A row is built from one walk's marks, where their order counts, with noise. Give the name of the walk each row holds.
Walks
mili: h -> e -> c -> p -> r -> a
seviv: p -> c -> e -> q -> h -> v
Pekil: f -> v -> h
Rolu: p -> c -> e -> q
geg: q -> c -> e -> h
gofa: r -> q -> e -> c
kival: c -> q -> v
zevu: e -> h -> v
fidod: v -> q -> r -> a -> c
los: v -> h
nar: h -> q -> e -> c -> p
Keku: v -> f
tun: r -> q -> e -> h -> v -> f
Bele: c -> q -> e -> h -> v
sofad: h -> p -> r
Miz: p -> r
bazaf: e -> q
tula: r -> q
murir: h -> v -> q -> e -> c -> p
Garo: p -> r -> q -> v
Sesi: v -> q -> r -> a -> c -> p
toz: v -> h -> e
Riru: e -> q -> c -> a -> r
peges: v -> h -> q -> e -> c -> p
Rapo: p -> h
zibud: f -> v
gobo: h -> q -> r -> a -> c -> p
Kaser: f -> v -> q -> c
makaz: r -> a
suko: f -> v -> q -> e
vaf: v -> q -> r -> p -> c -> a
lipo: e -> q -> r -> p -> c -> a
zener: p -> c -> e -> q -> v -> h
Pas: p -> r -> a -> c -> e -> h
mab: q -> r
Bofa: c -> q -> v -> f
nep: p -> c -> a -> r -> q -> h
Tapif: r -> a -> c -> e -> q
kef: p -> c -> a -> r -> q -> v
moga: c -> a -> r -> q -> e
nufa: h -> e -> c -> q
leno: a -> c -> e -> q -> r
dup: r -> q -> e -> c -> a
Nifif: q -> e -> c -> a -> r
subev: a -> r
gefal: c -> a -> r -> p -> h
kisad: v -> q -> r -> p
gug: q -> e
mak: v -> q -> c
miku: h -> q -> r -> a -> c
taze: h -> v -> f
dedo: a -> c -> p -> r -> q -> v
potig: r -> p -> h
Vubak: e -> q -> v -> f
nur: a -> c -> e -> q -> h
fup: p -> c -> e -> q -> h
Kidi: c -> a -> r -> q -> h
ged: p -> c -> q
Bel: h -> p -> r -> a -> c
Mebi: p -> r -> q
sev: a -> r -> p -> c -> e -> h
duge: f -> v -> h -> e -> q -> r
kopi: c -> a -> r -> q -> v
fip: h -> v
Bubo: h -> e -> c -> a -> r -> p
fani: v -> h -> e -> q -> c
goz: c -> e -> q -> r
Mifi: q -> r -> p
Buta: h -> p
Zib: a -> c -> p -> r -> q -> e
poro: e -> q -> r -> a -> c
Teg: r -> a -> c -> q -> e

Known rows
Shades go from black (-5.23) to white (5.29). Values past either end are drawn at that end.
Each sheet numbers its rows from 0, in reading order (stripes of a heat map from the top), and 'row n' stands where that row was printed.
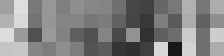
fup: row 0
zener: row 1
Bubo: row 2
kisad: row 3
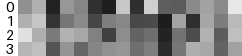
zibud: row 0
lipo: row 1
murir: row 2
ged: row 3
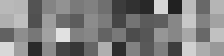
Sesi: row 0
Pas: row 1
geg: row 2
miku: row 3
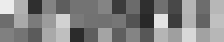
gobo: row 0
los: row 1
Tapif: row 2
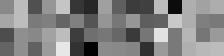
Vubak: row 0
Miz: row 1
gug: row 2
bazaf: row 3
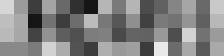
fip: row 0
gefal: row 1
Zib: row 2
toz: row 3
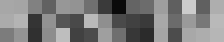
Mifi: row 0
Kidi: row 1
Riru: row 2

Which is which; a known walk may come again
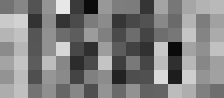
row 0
bazaf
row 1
kef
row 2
Pas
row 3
Vubak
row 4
suko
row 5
fidod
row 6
Miz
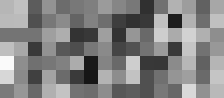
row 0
ged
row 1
Sesi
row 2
tula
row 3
Zib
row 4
Buta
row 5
fip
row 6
nur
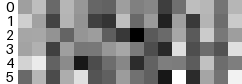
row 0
Rolu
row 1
taze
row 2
Mifi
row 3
Bofa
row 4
Garo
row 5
Keku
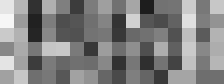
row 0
mili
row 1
Bel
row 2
dedo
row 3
fani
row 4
gobo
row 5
Rapo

